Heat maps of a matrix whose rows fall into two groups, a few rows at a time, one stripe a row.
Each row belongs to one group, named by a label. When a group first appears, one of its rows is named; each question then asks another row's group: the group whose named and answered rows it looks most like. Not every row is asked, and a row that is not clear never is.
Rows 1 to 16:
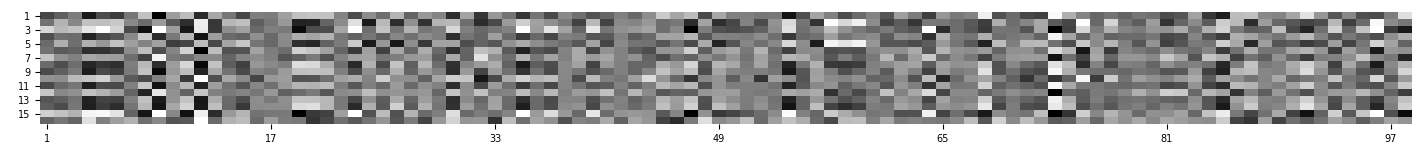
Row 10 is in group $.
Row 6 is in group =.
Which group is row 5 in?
$
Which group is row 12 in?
$
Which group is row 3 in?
$
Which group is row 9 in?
=
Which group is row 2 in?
$
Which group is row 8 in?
=
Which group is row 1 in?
=
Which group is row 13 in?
=
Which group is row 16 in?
$
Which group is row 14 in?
=
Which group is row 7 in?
$
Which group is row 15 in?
$
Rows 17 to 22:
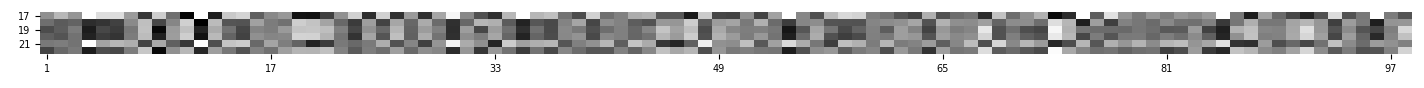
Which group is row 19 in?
=
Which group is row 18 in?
=
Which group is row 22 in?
=
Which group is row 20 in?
=
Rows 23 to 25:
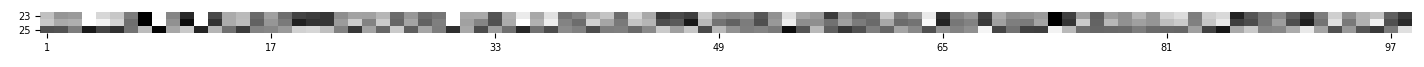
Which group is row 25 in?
=
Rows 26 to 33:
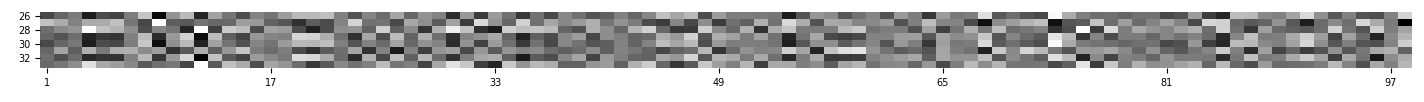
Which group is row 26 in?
=
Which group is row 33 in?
$
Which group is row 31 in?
$
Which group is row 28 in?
$
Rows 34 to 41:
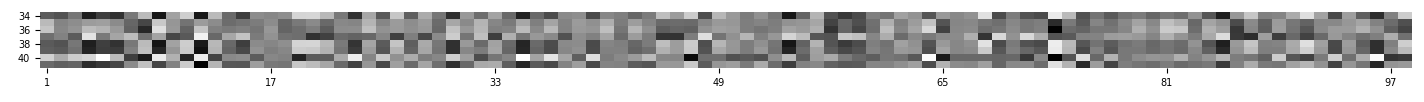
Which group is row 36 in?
$
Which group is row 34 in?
=
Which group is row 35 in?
$
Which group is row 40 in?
$
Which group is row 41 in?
=
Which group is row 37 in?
$
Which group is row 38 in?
=
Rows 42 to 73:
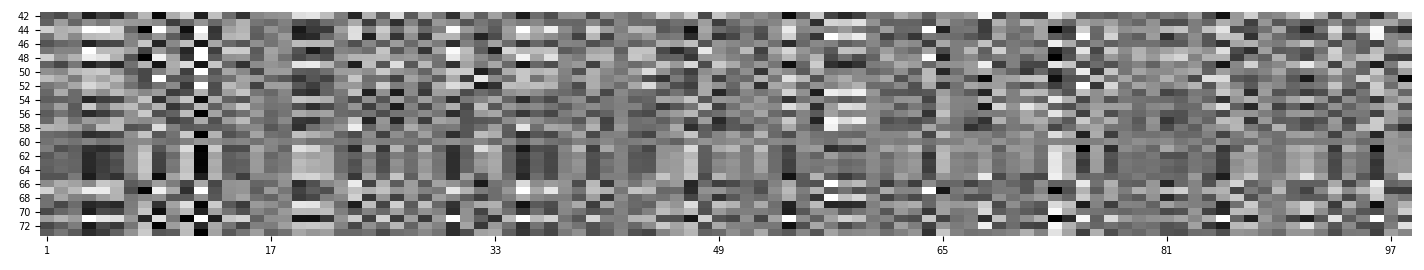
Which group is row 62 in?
=
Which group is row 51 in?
$
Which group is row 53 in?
$
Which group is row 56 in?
=
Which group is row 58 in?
$
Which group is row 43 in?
$
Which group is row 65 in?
=
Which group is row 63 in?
=
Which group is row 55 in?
$
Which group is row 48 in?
$
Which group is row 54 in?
=
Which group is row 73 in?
=
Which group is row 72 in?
=
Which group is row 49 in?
=
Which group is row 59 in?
=
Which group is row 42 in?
=
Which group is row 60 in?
$
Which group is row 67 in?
$
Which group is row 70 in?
=
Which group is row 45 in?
$
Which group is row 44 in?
$
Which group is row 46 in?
=
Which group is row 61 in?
=
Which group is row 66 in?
$
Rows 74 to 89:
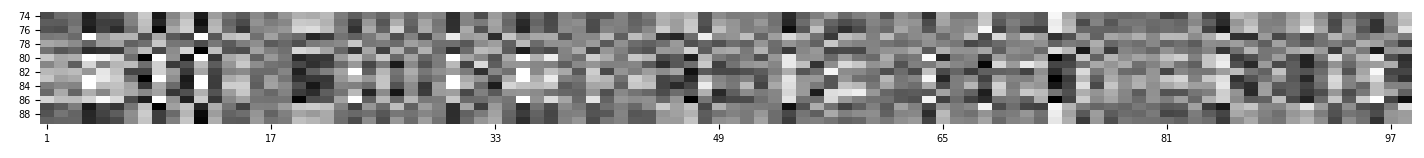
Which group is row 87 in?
=
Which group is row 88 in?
=
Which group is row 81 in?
$
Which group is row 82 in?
$
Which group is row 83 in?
$
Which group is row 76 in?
=
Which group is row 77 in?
$
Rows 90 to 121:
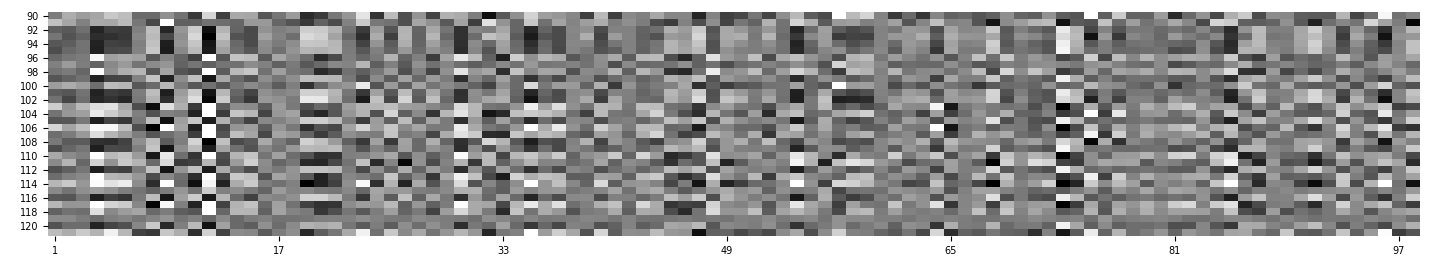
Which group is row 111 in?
$
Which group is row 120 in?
=
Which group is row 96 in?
$
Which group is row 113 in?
$
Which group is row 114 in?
$
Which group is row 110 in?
$
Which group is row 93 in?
=
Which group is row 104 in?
$
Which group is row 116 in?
=
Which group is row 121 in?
$
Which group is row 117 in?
$
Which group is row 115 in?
$
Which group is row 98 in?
$
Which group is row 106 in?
$
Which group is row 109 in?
=
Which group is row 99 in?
=
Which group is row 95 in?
=
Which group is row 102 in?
=
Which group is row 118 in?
$
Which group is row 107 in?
$
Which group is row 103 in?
$
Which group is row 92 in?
=
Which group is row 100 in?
$
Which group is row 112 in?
=
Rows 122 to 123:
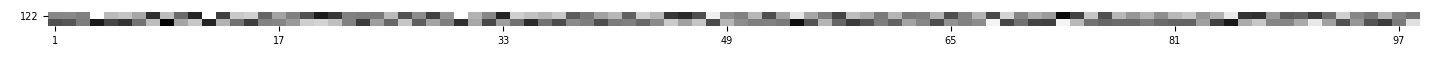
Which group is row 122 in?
$
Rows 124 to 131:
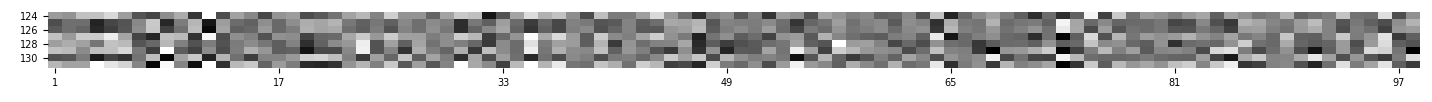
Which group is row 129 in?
$
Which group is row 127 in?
$
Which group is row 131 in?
$
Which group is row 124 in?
$
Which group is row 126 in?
=
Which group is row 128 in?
$
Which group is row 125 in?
=
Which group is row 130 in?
=
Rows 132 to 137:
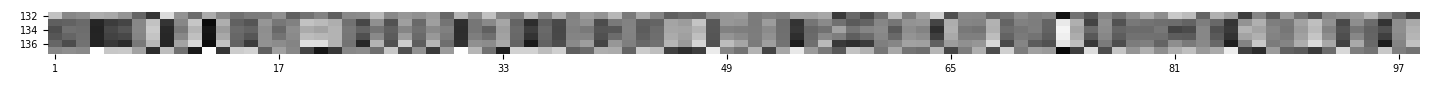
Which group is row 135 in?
=
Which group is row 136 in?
=
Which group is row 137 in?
$
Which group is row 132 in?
$
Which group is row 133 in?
=
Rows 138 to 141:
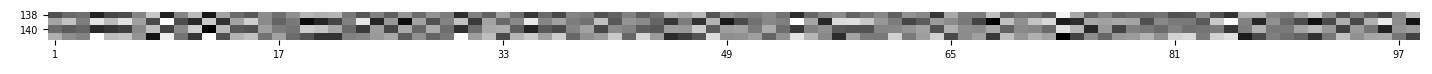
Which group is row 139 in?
$
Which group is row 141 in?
$
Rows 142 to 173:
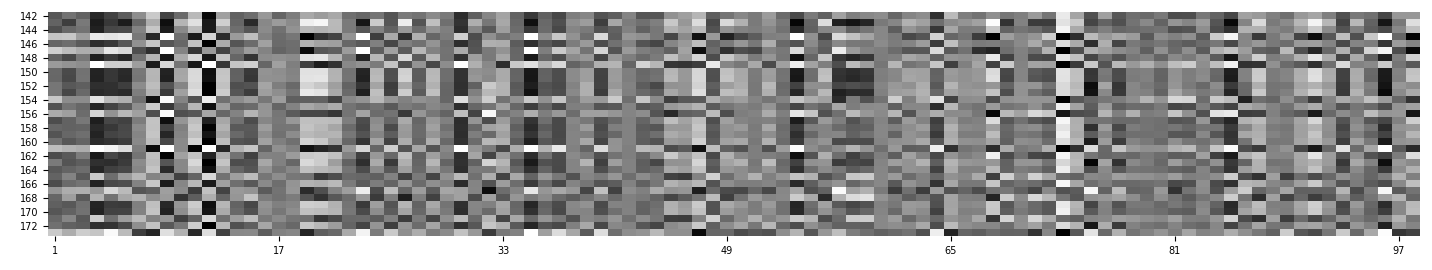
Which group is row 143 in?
=
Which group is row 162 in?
=
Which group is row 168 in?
$
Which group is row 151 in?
=
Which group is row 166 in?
=
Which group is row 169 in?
=
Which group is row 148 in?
=
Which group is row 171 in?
$
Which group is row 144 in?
=
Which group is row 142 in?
=
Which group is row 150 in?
=
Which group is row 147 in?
$
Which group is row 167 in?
$
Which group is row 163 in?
=
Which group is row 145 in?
$
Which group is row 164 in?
=
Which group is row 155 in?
=
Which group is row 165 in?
$
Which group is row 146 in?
=
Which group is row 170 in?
=
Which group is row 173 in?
$
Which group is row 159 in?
=
